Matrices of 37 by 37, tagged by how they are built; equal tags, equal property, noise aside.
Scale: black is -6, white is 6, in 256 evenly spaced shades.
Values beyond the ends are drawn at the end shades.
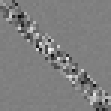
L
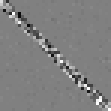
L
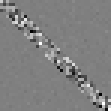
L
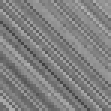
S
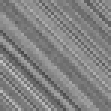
S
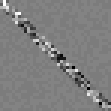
L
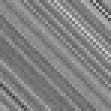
S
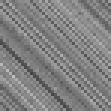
S
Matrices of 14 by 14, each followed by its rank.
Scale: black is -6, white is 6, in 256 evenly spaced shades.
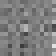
two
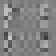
two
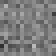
three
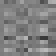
two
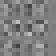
two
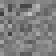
three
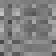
two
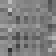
three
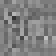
three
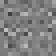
three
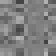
two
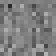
three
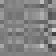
two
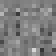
three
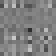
two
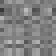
two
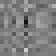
two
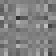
two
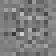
three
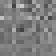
three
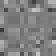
three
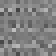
three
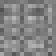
two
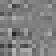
three
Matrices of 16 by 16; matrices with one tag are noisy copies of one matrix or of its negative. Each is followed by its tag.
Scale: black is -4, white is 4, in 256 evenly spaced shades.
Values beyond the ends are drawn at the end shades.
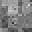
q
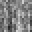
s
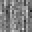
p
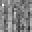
s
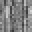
p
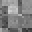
q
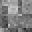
q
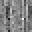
p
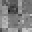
q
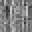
p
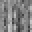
s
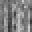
s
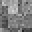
q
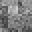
q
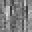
p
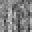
s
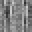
p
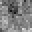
q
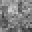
q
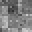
q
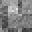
q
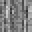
p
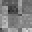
q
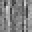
p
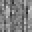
p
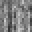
s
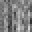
s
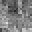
q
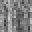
s
